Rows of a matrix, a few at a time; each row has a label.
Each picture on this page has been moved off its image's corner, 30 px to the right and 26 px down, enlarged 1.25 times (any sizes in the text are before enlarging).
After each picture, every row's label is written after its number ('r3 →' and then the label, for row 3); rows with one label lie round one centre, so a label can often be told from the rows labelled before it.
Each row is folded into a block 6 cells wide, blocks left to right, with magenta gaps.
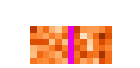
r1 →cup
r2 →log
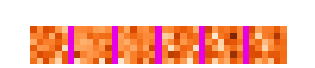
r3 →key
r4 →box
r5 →box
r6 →key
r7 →log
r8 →log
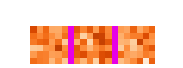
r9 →cup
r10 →log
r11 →box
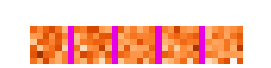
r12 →key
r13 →key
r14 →box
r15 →box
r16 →box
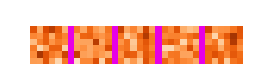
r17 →key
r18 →box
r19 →log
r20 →cup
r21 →log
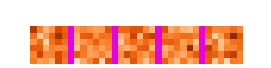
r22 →log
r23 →box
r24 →key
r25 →cup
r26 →log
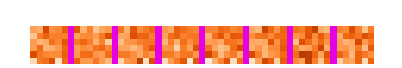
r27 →box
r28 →cup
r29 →box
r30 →box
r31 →box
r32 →box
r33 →key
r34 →box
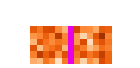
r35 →key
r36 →log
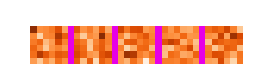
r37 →log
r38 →log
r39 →key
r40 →cup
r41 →key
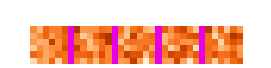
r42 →box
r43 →log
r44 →key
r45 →key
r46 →log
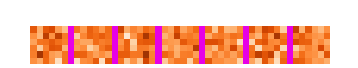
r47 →key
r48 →box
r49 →log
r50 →box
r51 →cup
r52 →key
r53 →cup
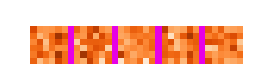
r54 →log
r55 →key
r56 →box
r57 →log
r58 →cup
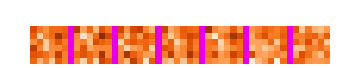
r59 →log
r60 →log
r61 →key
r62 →log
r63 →log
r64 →box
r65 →cup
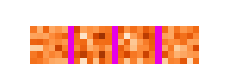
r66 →cup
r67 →log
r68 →log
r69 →box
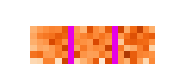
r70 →box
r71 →box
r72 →key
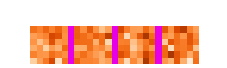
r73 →box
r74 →cup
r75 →log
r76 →key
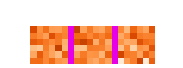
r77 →cup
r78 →cup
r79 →box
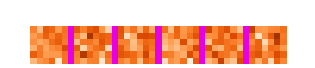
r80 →box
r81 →key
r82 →log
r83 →box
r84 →key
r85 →log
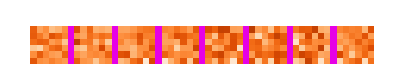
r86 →cup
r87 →cup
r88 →box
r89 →box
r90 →key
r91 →log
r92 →key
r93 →box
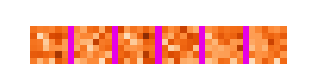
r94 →log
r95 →box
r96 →log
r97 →key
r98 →box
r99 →box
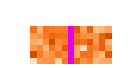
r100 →box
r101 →cup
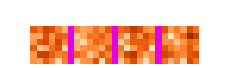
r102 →key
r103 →box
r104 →key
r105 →log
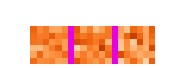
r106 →cup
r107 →cup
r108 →box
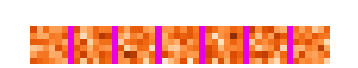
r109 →cup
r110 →log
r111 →key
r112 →box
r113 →log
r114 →key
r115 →cup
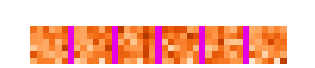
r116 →box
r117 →box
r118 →log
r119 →key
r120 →cup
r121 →box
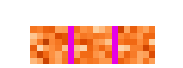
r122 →key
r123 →cup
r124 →cup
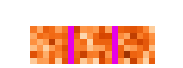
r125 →box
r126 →log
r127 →key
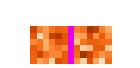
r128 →log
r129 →key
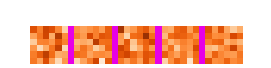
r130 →key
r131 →box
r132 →log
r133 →box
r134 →cup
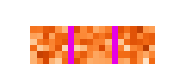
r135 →key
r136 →cup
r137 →key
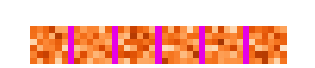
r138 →key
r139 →cup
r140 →key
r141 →cup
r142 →cup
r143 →key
